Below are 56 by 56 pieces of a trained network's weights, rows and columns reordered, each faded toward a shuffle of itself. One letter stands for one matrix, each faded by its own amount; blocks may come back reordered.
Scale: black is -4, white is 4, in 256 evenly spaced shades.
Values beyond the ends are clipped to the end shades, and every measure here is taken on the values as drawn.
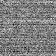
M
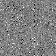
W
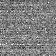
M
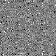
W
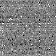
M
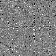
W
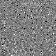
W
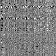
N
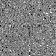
W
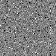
W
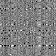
N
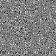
W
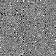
W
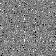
W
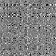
N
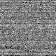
M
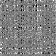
N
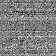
M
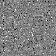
W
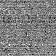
M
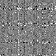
N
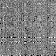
N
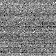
M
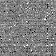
M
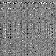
N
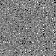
W
